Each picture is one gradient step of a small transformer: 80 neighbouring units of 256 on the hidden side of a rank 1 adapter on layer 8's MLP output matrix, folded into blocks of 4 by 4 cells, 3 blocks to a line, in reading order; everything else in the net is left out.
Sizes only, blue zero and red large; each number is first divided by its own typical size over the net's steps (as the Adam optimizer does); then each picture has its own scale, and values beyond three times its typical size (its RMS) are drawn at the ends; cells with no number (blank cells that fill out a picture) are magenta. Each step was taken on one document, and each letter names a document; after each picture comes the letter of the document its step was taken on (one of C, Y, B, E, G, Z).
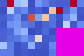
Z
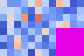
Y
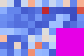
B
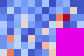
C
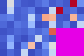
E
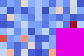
C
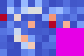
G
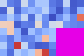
Y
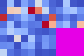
G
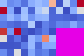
B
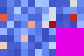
E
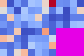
B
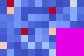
Z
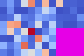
Y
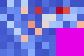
G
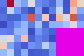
C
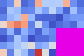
Y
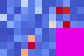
G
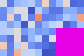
Y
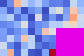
C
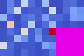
E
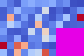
Y
